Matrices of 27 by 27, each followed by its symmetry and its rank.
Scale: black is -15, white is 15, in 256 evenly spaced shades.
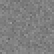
neither, full rank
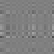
neither, rank one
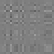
symmetric, rank two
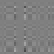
neither, rank one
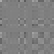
symmetric, rank two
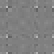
symmetric, rank two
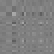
symmetric, rank two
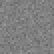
neither, full rank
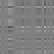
neither, rank one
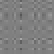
neither, rank one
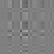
neither, rank one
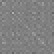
symmetric, rank five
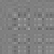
symmetric, rank two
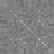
symmetric, rank five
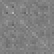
symmetric, rank five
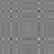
symmetric, rank one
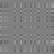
neither, rank one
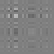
symmetric, rank one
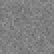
neither, full rank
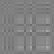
symmetric, rank one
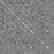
symmetric, rank five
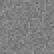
neither, full rank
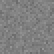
neither, full rank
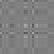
symmetric, rank one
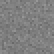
neither, full rank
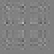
symmetric, rank two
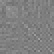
symmetric, rank five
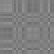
symmetric, rank one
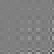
symmetric, rank one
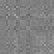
symmetric, rank five
